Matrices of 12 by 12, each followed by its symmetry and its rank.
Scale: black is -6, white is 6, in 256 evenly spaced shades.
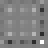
symmetric, rank one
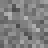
antisymmetric, full rank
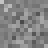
symmetric, full rank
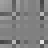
symmetric, rank one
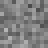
antisymmetric, full rank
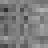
neither, rank two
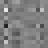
neither, rank two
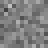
antisymmetric, full rank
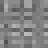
neither, rank two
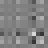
symmetric, rank one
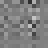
neither, rank two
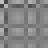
symmetric, rank one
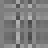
neither, rank one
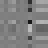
neither, rank one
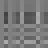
neither, rank one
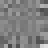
neither, rank two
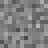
antisymmetric, full rank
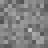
symmetric, full rank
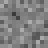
symmetric, full rank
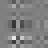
neither, rank one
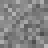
symmetric, full rank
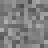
antisymmetric, full rank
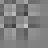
symmetric, rank one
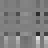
neither, rank one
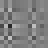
neither, rank one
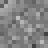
symmetric, full rank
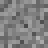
symmetric, full rank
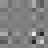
symmetric, rank one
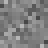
antisymmetric, full rank
